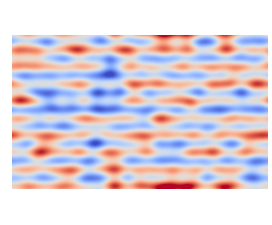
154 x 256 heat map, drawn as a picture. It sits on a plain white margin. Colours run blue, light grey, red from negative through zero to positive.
On average the colour sits 50% of the way up the scale. Stripes running across repeat 9 times from top to bottom. There are no lone odd cells.
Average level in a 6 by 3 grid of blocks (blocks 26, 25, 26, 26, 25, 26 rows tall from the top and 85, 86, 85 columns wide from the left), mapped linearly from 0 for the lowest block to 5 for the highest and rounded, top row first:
3 3 2 | 2 2 4 | 0 1 1 | 2 3 3 | 2 1 2 | 3 5 3
